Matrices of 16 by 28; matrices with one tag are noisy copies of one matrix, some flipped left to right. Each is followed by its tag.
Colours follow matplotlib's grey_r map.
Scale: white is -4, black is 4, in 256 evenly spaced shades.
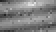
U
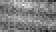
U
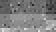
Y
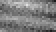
U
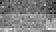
Y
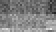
Y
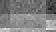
Y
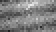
U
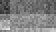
Y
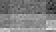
Y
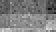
Y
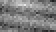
U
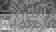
Y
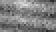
U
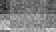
Y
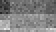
Y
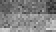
Y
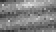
U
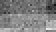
Y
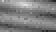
U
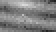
U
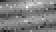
U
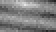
U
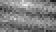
U
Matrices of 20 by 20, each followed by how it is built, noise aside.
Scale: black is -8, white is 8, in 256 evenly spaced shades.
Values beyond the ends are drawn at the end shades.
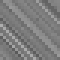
Toeplitz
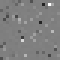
sparse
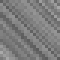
Toeplitz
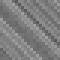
Toeplitz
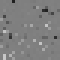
sparse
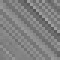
Toeplitz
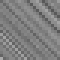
Toeplitz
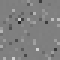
sparse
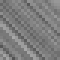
Toeplitz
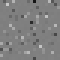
sparse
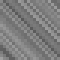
Toeplitz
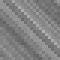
Toeplitz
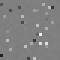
sparse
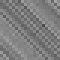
Toeplitz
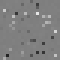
sparse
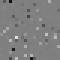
sparse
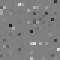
sparse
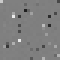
sparse
